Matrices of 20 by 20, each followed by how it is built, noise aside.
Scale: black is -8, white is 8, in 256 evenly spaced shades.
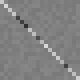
diagonal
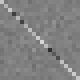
diagonal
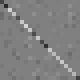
diagonal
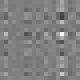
low rank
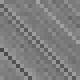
Toeplitz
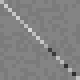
diagonal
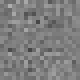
low rank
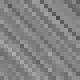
Toeplitz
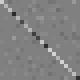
diagonal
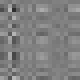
low rank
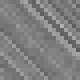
Toeplitz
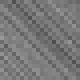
Toeplitz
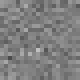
low rank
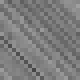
Toeplitz
